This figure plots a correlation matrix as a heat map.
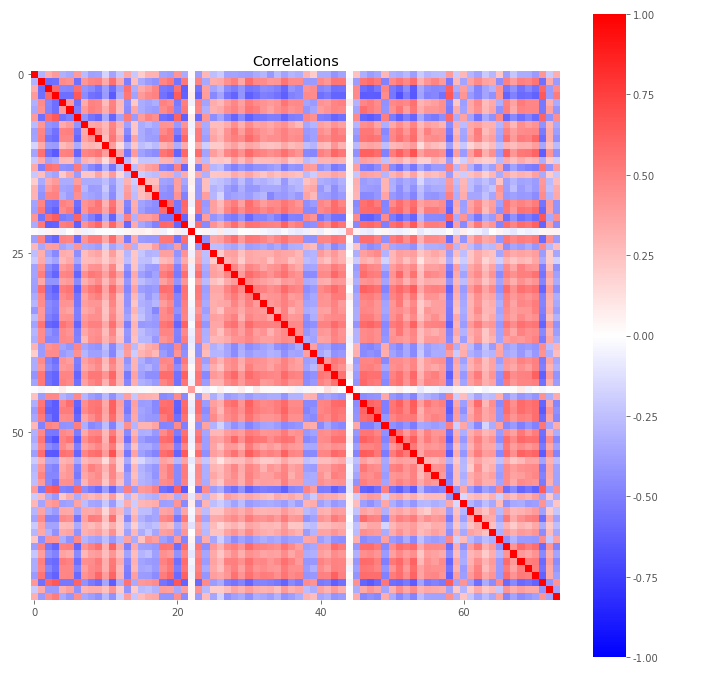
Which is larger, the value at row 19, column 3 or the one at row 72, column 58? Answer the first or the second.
the second
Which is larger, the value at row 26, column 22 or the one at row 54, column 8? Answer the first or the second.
the second
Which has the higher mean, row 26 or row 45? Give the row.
26
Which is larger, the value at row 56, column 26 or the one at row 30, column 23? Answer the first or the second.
the second
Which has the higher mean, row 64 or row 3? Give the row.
64
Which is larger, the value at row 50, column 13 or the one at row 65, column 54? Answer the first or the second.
the second
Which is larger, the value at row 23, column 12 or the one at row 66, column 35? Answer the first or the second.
the second
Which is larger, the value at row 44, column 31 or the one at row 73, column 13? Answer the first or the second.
the second
